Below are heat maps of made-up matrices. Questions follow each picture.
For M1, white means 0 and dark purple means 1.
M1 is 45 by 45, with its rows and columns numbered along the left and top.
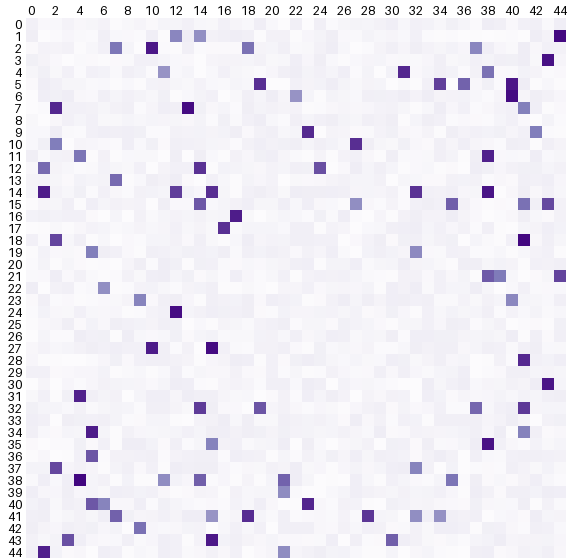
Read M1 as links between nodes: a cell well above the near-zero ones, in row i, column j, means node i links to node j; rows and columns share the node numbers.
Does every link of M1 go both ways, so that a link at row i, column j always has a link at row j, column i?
yes
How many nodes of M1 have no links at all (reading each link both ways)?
7
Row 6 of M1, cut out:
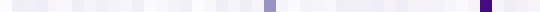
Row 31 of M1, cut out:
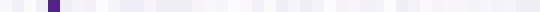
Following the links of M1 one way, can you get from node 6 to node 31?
yes
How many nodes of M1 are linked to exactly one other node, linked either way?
12
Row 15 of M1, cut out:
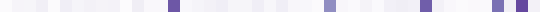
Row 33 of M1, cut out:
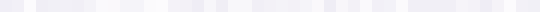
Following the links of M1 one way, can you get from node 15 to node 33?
no
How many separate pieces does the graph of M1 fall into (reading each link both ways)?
9
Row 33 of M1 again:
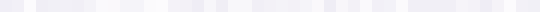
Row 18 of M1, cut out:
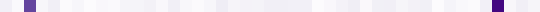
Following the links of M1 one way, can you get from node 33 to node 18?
no
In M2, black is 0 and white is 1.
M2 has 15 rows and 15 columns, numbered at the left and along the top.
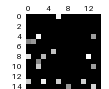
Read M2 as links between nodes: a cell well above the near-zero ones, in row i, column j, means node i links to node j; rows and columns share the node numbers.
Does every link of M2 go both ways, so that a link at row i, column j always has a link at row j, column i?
no
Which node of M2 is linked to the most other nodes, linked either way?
node 13
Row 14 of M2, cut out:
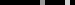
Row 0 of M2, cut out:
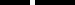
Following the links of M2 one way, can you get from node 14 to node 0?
yes
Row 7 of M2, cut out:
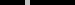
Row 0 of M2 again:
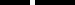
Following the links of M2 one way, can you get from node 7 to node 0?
yes
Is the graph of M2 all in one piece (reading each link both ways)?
yes
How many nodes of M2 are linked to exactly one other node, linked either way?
5
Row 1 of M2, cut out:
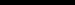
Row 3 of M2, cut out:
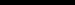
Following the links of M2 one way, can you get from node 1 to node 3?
no
